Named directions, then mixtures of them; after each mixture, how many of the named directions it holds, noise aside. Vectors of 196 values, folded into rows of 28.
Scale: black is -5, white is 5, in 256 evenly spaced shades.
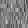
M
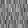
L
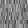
one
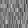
one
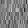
two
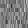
one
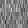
one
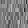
two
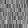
two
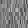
two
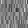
two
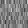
one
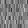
one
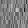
two
